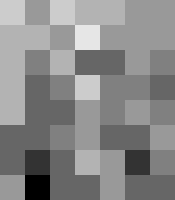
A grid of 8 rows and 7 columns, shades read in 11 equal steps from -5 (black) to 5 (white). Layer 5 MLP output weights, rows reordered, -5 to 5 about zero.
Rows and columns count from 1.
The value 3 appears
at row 1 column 1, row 1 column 3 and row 4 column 4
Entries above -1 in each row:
7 7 5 5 5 3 3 2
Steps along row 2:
same down up down same same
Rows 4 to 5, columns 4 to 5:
3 0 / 1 0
